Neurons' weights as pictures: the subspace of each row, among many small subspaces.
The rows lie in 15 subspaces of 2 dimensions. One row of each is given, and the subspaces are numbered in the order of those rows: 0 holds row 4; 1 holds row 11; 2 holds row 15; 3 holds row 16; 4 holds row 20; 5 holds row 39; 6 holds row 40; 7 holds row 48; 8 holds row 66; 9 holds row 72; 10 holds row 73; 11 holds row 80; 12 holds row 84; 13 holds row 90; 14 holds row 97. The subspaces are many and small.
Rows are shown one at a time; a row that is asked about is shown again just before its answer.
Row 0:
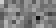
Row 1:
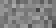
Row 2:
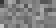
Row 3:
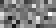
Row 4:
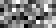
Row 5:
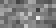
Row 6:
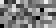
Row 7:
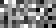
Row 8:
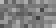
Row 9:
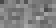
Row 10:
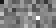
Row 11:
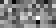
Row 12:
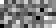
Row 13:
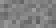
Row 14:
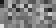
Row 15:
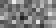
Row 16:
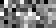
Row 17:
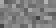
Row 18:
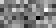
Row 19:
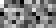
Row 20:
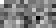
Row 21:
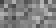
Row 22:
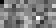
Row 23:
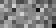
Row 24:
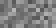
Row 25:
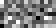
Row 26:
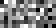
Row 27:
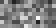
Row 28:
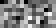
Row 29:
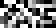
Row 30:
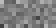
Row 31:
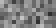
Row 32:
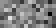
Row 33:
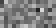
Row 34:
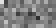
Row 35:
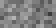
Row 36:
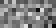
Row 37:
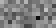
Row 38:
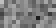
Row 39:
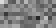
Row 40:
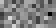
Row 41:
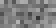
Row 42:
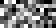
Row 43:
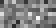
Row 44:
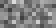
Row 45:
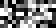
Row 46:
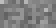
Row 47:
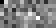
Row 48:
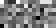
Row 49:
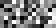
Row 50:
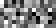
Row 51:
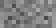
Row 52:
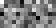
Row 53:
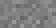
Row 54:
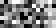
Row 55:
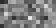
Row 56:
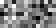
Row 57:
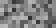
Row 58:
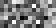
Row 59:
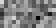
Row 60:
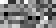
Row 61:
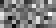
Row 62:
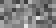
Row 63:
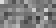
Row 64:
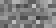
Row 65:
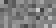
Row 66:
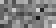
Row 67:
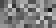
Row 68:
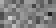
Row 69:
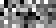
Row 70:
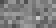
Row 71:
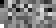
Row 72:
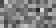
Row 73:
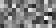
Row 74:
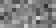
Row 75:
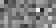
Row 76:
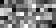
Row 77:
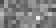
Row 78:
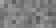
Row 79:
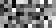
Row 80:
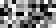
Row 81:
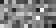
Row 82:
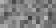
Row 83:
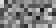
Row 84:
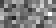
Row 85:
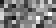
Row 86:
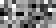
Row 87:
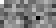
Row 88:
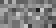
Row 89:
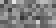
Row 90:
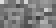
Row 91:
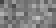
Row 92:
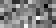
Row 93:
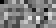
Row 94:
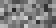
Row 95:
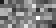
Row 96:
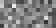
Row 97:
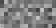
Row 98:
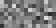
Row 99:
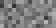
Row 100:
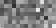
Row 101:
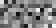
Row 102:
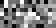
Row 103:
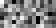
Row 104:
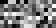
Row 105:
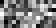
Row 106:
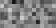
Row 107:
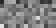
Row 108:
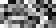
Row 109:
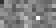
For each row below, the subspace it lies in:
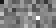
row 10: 1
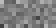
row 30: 7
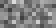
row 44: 1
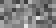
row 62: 13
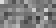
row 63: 0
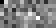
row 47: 3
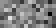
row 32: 6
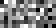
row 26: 9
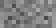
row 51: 8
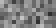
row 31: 2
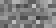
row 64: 4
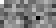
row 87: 4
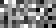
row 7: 9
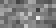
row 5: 12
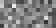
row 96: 14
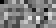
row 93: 0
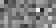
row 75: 9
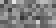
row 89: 1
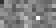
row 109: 4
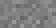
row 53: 4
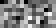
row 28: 13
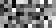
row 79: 14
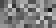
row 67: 7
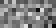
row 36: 14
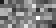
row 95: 11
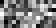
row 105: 12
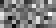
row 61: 6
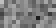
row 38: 12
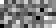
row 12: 8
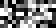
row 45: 11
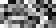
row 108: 5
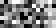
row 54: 2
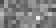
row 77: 12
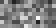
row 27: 2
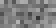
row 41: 6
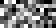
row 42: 10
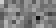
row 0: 2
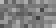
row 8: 8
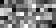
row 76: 11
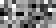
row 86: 11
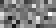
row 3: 6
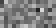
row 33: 9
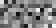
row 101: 14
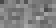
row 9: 13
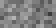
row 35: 12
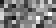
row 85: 12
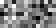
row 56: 11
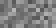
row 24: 10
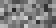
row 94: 0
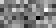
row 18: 0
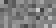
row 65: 9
